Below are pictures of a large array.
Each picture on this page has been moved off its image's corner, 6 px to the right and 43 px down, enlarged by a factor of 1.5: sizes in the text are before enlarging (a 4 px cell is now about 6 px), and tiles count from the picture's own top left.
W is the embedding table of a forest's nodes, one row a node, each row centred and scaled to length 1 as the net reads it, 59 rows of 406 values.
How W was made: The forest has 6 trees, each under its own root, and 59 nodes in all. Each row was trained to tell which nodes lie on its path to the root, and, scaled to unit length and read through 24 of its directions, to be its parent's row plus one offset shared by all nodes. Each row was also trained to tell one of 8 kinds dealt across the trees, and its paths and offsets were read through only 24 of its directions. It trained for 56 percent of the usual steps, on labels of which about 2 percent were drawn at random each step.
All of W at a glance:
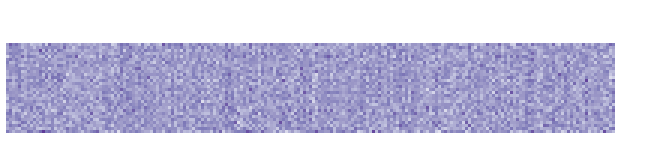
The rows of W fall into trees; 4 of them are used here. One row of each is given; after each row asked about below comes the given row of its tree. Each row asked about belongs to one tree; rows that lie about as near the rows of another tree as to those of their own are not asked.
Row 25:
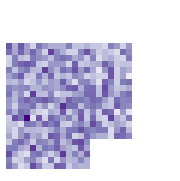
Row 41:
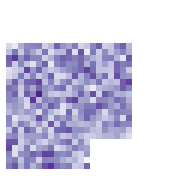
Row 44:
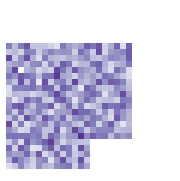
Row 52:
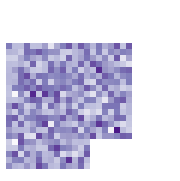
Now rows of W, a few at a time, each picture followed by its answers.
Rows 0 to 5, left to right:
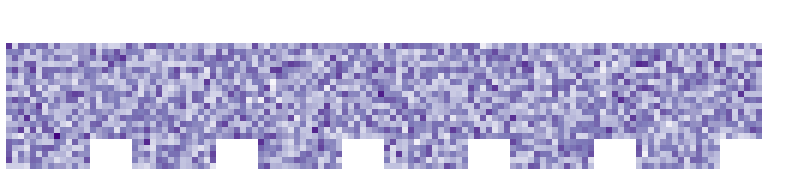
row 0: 25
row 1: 52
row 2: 41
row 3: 44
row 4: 41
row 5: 41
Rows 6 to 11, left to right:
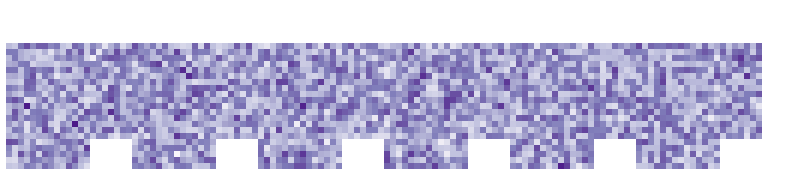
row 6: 41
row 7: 25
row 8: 41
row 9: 25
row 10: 25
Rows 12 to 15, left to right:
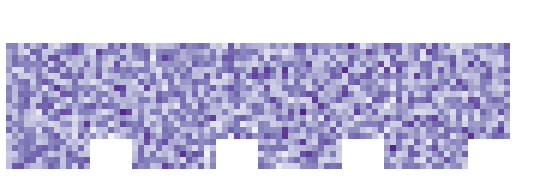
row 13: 52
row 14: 44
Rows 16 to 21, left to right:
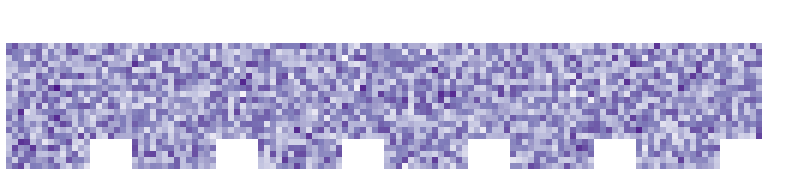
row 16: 52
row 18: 41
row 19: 44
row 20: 41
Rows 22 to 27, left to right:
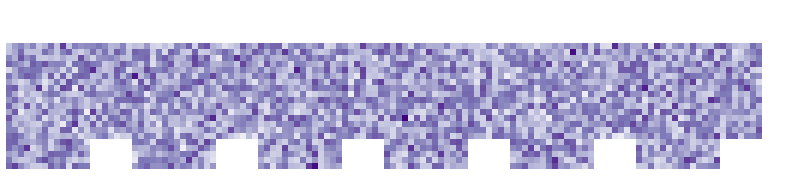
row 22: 41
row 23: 41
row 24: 25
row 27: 44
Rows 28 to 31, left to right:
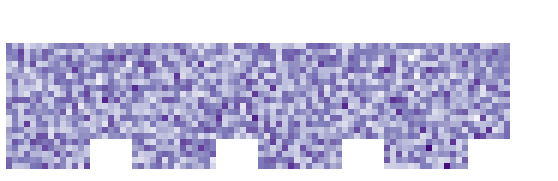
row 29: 41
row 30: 52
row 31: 44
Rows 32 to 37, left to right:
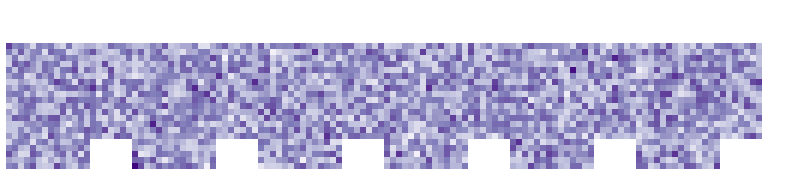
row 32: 25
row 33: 25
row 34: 44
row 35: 41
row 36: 41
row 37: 25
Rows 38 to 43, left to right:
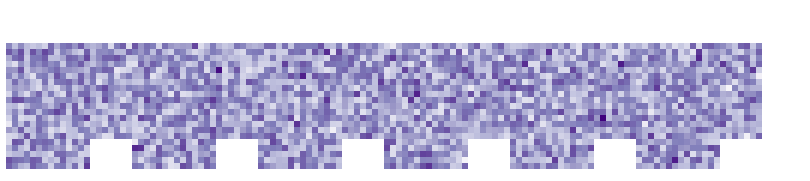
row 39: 25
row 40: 52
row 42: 41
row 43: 41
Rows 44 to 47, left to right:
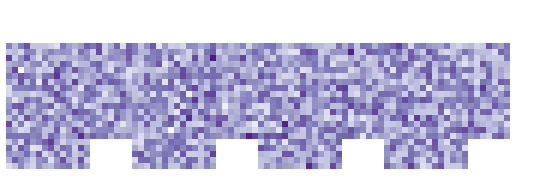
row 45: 25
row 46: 44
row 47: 25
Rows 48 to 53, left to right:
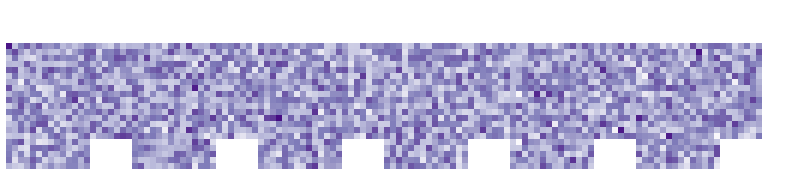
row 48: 25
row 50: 25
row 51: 52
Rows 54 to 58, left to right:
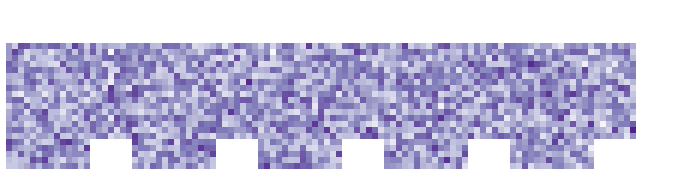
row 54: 41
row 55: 41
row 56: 52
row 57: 52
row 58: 44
